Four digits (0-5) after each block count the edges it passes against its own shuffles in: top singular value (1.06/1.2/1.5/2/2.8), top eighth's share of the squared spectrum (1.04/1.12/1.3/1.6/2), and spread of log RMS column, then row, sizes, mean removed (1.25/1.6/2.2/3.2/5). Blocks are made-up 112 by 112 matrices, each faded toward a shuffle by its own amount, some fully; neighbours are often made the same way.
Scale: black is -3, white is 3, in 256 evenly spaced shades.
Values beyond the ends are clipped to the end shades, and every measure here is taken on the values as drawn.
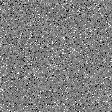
2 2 0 1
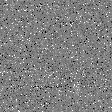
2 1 0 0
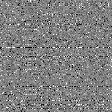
4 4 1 3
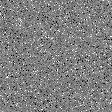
0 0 0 0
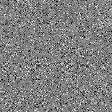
3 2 0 1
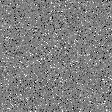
0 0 0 0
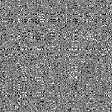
4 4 2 3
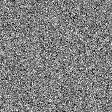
2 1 0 0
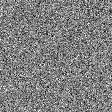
0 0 0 0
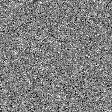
0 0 0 0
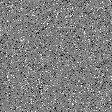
0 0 0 0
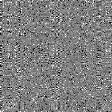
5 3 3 2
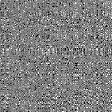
5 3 2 2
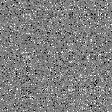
4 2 1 1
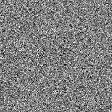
3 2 0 1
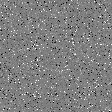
2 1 0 0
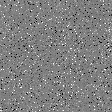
2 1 0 0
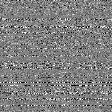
2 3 0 4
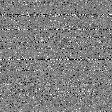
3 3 0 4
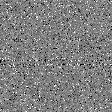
1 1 0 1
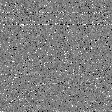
2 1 0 2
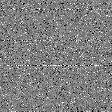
2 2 0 2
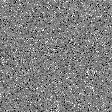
0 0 0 1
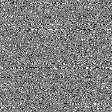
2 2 0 3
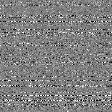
2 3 0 4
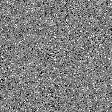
2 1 0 0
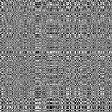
5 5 4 4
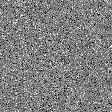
2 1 0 0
